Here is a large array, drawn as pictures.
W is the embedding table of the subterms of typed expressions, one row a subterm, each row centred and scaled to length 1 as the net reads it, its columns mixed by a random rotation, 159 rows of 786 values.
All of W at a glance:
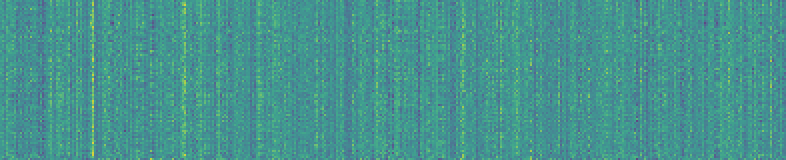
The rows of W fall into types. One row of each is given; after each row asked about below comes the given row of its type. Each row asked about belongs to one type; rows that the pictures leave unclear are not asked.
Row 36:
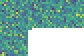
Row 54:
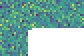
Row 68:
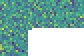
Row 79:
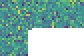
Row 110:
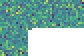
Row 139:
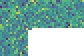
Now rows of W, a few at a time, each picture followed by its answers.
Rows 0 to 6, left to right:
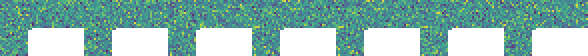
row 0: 79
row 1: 68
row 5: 110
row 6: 54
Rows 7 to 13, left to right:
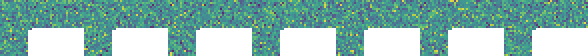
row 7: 68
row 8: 68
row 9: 68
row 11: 36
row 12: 139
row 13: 110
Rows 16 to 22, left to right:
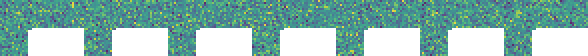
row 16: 54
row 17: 68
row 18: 54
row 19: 36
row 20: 36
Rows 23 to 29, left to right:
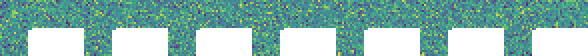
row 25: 54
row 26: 36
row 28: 36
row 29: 79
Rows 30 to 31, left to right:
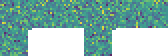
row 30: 110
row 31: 79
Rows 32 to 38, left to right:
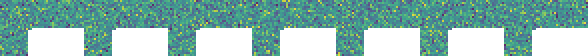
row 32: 79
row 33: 68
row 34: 54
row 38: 110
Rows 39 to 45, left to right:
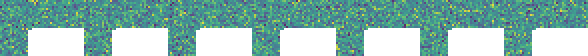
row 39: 139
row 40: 36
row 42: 110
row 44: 54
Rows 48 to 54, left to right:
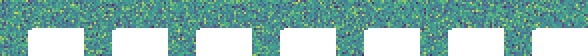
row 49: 79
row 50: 68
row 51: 110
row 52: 79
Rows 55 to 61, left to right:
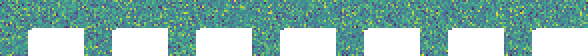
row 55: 79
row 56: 110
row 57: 36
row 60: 36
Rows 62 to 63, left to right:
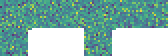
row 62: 54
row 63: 54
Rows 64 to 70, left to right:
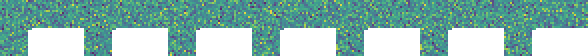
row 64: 54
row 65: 54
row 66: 68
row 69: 68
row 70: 54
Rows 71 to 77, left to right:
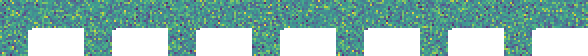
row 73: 68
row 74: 36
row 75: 68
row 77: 54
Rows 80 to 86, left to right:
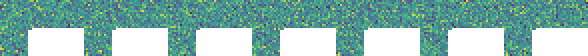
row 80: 68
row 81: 36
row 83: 110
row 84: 36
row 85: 110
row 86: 110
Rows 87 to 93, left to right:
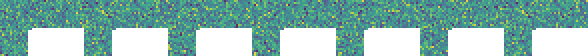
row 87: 36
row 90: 68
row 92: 110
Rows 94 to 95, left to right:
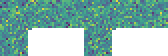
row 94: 139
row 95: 139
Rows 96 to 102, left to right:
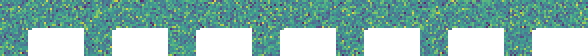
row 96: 110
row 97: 139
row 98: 110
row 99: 79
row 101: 139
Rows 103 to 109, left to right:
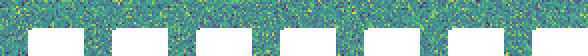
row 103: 79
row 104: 139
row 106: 36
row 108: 139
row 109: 36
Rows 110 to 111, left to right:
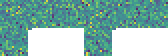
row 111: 68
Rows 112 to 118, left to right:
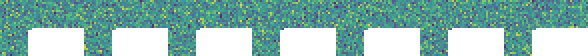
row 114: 110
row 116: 54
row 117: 68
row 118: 36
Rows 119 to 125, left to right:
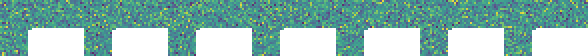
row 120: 54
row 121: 54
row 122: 79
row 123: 110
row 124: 139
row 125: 110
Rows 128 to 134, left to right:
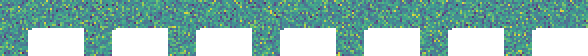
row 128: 110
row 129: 79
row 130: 110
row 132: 36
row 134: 36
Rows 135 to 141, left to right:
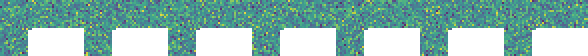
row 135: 139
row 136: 36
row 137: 68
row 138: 54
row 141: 54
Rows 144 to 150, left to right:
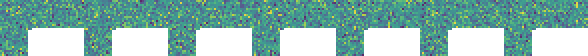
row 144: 110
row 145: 139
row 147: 79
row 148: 79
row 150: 54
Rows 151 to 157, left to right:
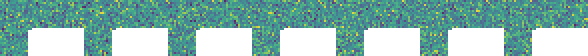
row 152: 139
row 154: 110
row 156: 36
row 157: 36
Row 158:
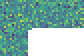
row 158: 54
